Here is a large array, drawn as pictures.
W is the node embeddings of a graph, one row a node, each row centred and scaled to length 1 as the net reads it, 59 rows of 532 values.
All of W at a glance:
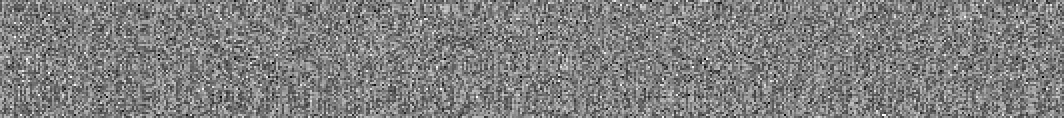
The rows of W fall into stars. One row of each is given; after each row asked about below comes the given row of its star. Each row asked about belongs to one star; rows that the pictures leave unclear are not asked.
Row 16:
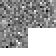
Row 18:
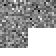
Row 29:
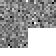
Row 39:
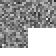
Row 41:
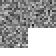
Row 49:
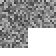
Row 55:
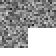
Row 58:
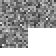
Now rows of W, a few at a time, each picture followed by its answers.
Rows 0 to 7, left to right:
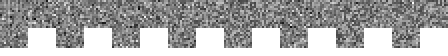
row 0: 29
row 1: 41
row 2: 39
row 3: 39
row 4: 39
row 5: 39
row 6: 49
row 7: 55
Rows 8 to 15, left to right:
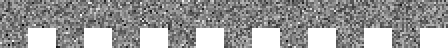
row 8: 49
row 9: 58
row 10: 18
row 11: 18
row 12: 58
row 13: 39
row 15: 55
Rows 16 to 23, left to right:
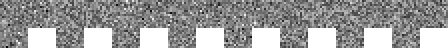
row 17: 41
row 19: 18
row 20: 41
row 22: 18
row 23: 55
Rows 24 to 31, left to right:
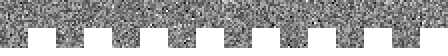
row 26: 39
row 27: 58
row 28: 41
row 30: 58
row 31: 41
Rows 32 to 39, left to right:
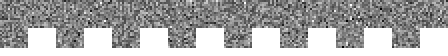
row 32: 29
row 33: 29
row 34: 29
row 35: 41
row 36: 55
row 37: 41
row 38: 16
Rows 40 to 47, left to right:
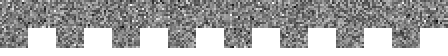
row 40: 41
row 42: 39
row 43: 58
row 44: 58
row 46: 16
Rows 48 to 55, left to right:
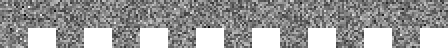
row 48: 16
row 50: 49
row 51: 18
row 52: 55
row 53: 49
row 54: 29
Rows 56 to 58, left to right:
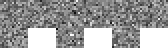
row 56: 55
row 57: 18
